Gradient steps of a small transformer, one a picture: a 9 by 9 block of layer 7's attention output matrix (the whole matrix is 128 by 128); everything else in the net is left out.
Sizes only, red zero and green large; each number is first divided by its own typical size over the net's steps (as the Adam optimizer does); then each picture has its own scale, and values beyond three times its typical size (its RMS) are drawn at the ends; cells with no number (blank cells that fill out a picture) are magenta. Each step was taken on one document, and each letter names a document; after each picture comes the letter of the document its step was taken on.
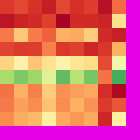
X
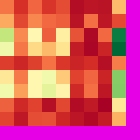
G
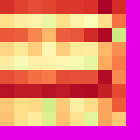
X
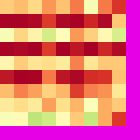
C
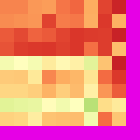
C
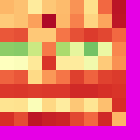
C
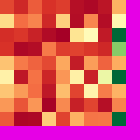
G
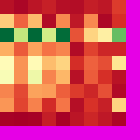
G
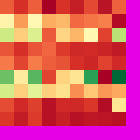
G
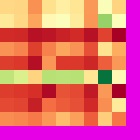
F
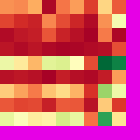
F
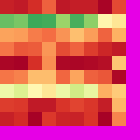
X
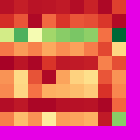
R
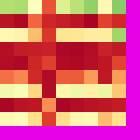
F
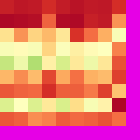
C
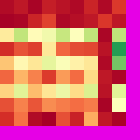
R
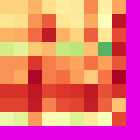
F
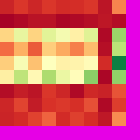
R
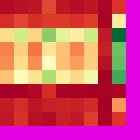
R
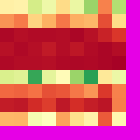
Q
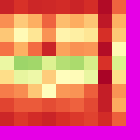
R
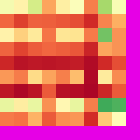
F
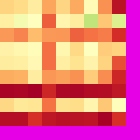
C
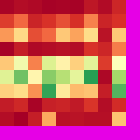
R
